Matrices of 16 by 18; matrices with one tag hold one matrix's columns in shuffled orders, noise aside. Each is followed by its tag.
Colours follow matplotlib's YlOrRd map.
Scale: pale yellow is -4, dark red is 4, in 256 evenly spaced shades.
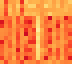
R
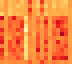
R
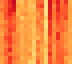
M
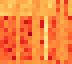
R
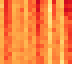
M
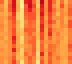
M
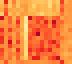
R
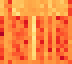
R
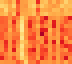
R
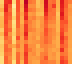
M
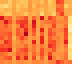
R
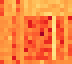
R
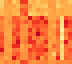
R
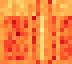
R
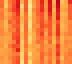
M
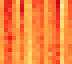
M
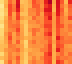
M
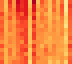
M
